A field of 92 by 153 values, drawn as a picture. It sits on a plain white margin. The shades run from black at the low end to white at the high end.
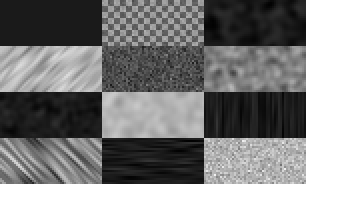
It is made of 4 by 3 panels. Panel 1,1: very low, flat. Panel 1,2: middling, checkered, strong in contrast. Panel 1,3: very low, blotchy, faint in contrast. Panel 2,1: high, slanting up to the right. Panel 2,2: low, fine-grained. Panel 2,3: middling, blotchy. Panel 3,1: very low, blotchy, faint in contrast. Panel 3,2: high, blotchy, faint in contrast. Panel 3,3: very low, streaked downward, faint in contrast. Panel 4,1: middling, slanting down to the right, strong in contrast. Panel 4,2: very low, streaked across, faint in contrast. Panel 4,3: high, fine-grained.
